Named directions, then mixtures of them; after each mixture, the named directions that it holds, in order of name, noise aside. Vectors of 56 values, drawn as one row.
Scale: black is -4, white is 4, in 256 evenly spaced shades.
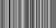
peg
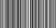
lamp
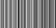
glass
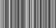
glass, peg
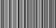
glass, peg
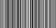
lamp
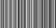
glass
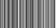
glass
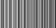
glass, peg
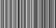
glass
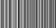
glass, peg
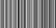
glass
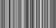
peg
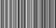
glass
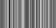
peg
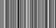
glass, lamp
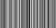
lamp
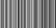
glass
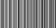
glass, peg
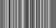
peg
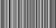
glass, peg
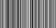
lamp
